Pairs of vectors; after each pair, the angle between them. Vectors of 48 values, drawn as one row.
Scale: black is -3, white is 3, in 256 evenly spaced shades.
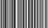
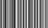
nearly parallel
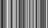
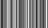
nearly parallel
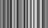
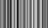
nearly parallel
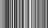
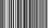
nearly opposite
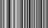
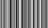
orthogonal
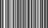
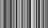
partly opposed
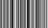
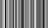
orthogonal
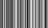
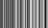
nearly parallel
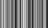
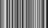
partly aligned
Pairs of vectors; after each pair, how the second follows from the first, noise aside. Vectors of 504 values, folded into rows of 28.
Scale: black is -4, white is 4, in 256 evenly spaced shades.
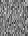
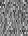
shuffled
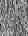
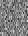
shuffled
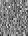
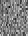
negated
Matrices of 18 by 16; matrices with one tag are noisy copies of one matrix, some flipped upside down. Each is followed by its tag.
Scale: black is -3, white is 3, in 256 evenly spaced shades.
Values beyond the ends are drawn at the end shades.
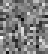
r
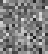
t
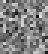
r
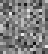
t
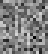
t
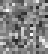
r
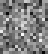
t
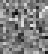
r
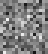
t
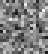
r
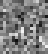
r
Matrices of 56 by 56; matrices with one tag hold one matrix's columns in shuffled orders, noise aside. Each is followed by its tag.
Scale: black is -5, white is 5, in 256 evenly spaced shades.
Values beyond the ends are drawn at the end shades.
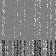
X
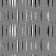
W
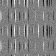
W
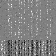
X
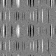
W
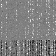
X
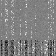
X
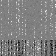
X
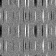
W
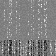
X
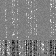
X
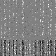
X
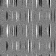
W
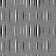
W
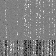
X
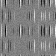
W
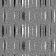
W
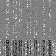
X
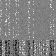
X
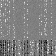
X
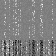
X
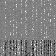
X
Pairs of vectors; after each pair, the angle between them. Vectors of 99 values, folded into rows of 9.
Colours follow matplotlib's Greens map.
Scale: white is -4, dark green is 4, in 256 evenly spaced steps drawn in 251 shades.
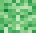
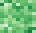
partly opposed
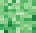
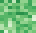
nearly opposite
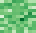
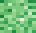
nearly opposite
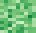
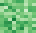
orthogonal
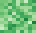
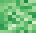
nearly opposite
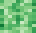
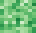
nearly parallel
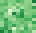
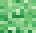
partly aligned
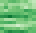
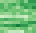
nearly opposite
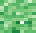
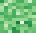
nearly parallel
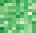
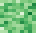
nearly opposite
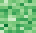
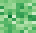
orthogonal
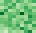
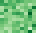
partly aligned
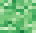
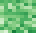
orthogonal
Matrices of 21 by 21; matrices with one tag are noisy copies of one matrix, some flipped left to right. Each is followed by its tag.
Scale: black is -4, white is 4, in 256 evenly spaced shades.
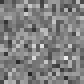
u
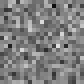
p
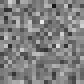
p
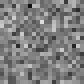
p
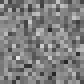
u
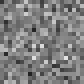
u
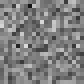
p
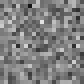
p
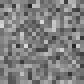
p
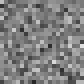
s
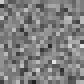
s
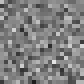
s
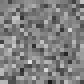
s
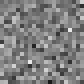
s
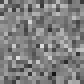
u
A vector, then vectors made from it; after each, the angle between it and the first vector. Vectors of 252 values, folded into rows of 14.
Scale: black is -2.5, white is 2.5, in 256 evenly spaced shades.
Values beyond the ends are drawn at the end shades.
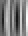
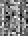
partly opposed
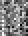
partly opposed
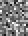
orthogonal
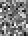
orthogonal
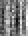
nearly parallel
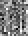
partly aligned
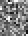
orthogonal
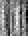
nearly opposite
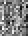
partly opposed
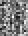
partly aligned
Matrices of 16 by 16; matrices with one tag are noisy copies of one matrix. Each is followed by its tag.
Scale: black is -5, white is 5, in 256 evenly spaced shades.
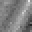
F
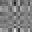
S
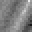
F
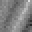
F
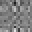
S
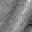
F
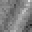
F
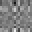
S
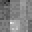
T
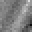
F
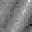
F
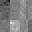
T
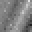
F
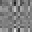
S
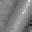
F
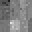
T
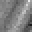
F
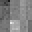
T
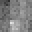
T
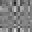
S
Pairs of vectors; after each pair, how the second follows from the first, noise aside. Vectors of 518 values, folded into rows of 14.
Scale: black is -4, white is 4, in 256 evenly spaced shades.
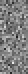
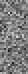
sign-scrambled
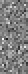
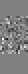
partly zeroed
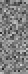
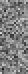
sign-scrambled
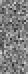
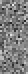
copied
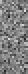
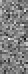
copied
